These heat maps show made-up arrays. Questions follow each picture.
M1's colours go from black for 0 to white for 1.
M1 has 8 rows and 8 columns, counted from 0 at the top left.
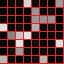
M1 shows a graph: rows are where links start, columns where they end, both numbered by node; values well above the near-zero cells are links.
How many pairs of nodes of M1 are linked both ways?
8
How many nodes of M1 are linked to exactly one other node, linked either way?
2
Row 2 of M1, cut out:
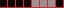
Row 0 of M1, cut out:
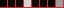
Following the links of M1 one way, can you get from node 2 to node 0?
yes
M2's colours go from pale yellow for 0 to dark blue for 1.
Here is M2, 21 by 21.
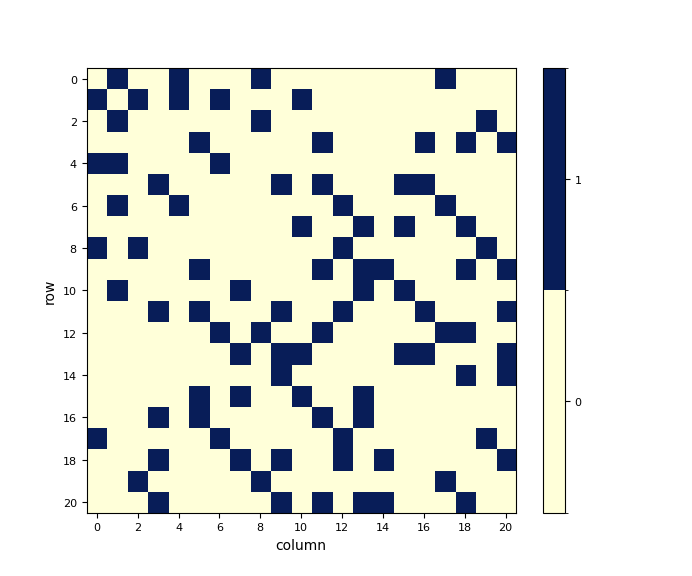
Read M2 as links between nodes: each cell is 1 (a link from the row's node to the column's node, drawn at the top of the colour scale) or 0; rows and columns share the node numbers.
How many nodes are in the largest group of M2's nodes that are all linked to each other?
4
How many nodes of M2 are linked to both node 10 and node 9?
1
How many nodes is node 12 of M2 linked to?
5
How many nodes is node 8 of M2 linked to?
4
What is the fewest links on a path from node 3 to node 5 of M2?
1
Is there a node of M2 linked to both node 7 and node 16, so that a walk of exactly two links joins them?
yes
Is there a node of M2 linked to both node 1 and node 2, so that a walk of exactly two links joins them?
no
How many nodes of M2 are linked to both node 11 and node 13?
3
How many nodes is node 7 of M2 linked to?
4
